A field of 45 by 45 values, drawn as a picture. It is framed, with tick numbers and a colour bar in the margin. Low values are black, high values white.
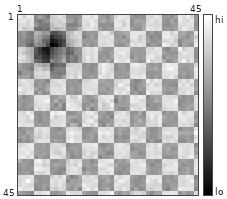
No single row or column stands out from its neighbours. A checkerboard runs through the table. There are no lone odd cells. The ninth with the lowest average is the top left. A single dip lies in the top left.
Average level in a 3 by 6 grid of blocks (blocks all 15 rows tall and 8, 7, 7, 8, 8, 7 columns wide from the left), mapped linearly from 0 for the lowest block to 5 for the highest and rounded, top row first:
105555
555555
555555
